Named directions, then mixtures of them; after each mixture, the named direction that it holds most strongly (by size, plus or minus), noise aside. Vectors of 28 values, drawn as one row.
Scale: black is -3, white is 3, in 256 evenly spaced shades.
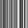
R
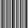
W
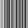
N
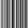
W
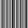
W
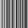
N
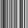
R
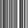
R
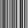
R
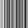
N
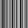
W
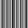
W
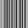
N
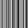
R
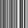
R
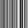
R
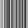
N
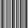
W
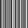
W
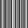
W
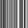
R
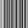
N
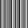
W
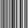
W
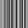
N
